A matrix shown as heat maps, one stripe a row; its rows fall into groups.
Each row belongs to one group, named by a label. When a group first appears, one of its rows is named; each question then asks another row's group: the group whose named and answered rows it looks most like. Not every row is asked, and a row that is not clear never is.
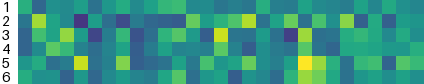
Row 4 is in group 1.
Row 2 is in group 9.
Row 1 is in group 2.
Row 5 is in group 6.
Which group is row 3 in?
1
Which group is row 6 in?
6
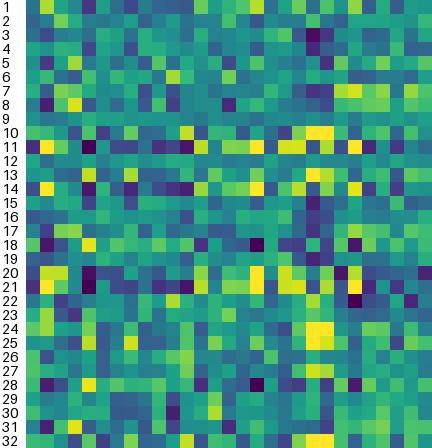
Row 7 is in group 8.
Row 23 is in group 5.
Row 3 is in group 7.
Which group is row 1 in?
9
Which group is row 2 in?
1
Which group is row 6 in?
5
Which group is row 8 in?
8
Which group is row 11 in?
9
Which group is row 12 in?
2
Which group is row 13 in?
6
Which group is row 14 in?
9
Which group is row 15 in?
7
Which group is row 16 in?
7
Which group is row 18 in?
2
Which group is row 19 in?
7
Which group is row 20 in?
9
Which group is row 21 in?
9
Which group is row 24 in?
6
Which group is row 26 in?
2
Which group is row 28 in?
2
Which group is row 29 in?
8
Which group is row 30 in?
8
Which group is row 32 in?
6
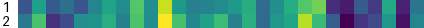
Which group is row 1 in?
5
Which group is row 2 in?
5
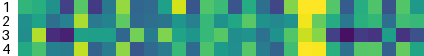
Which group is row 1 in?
6
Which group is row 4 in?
6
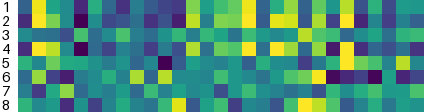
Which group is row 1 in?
9
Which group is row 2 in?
9
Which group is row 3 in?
6
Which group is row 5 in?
8
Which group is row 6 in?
5
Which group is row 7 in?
8
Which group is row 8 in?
6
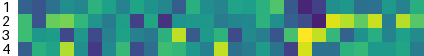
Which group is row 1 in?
7
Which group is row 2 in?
8
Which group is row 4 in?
1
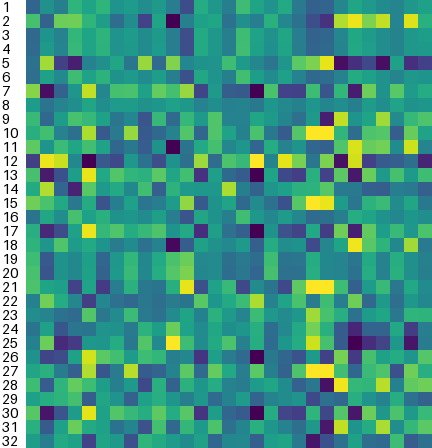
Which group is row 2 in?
8
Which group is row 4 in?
7
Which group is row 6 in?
7
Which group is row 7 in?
2
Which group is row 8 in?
2
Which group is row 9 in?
8
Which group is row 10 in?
6
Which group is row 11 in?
8
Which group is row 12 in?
9
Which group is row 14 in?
5
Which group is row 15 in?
6
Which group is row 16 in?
7
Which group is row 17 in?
2
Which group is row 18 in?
8
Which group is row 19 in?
2
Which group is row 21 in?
6
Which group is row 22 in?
9
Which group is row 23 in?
6
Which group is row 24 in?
5
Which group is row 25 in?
5
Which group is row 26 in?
2
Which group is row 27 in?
6
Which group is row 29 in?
7
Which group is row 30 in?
2
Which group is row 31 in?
8
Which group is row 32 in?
7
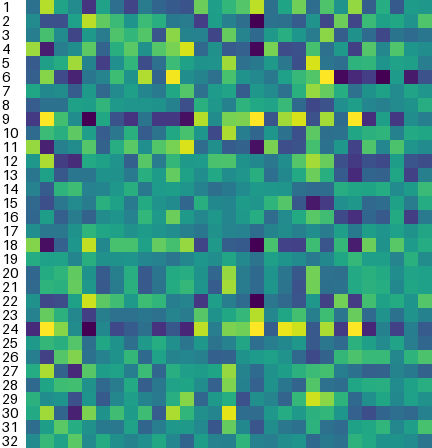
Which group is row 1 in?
9
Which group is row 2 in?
2
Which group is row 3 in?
5
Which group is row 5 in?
1
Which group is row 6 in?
5
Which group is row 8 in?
7
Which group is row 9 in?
9
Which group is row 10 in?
1
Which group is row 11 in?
2
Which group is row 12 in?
5
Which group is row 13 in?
5
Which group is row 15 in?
7
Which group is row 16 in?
5
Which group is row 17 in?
2
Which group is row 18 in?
2
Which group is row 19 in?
8
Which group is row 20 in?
1
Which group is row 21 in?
1
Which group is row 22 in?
2
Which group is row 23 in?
9
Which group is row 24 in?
9
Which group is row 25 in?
7
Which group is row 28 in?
1
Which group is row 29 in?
6
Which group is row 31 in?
1
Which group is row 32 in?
7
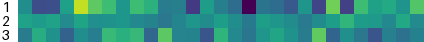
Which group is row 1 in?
2
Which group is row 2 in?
8
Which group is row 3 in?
5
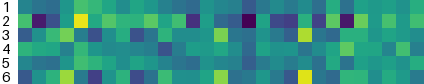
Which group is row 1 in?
2
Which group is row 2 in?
2
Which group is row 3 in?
1
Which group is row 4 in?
8
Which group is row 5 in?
2
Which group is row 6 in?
1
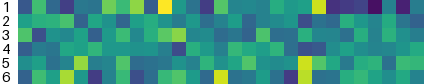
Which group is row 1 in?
5
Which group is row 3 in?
2
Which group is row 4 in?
7
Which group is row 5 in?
6
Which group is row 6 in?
1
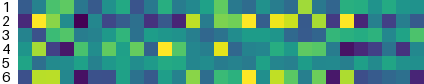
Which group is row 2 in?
9
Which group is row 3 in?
8
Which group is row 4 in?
5
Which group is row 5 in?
2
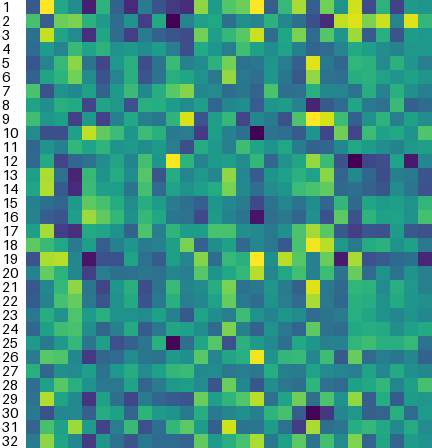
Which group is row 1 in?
9
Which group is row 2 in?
8
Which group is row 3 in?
9
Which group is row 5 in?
1
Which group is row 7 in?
2
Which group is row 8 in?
7
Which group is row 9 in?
6
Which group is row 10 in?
2
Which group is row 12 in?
5
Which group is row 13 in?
5
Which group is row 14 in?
5
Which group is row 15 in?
2
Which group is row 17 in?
5
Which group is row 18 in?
6
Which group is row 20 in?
9
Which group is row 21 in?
1
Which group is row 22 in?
1
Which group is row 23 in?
7
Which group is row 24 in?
1
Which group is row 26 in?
9
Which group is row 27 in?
2
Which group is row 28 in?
1
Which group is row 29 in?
9
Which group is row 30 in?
7
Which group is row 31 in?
1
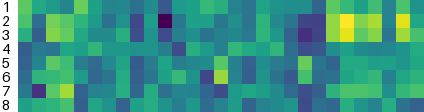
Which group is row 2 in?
8
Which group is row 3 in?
8
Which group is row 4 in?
7
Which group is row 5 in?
1
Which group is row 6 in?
1
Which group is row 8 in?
7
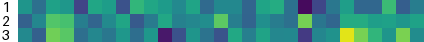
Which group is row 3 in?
8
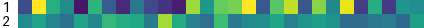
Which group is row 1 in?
9
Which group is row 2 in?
5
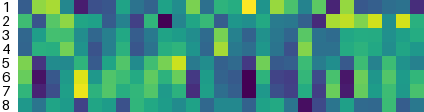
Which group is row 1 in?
9
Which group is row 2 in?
8
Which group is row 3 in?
1
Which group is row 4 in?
1
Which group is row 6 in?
2
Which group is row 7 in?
2
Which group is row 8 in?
7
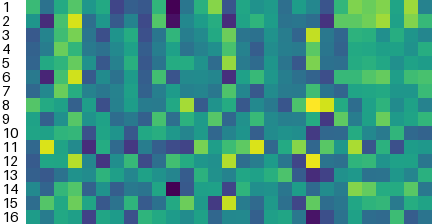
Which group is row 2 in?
8
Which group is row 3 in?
1
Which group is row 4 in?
1
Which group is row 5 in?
1
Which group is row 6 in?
8
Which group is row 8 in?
6
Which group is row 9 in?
8
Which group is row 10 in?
7
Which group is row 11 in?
9
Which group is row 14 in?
8
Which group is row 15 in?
1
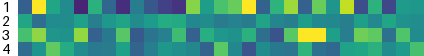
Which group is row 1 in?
9
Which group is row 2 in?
2
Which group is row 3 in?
6
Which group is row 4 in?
1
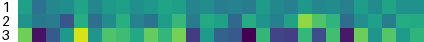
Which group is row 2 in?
6
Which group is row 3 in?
2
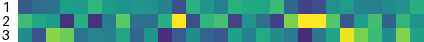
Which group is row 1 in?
7
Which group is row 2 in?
6
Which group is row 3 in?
8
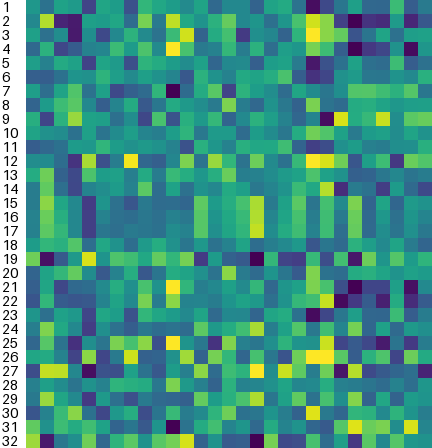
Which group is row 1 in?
7
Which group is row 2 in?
5
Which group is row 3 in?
6
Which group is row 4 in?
5
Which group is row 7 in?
8
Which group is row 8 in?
1
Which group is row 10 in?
6
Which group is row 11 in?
7
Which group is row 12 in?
6
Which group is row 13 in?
5
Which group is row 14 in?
5
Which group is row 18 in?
7
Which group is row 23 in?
7
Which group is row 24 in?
9
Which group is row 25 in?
5
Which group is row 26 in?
6
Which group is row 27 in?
9
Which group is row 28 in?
5
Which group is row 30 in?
1
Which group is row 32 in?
2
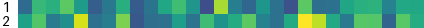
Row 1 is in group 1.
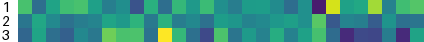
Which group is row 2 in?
5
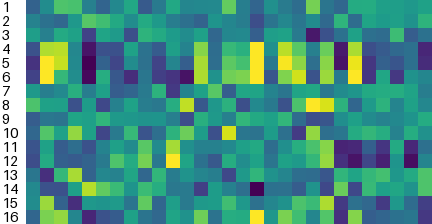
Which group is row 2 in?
2
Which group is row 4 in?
9
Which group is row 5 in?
9
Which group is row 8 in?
6
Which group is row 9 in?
7
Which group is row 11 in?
5
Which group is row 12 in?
5
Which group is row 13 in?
8
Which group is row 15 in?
5
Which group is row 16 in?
9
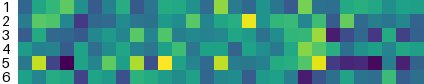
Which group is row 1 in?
1
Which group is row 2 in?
9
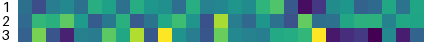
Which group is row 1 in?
7
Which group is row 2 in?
1
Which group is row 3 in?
5
